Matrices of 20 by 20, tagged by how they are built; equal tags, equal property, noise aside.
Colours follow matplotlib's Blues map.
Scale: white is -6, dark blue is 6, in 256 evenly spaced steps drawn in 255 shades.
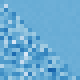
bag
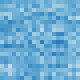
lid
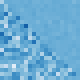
bag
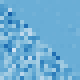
bag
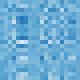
lid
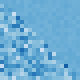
bag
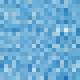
lid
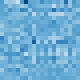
lid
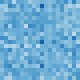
lid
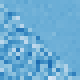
bag
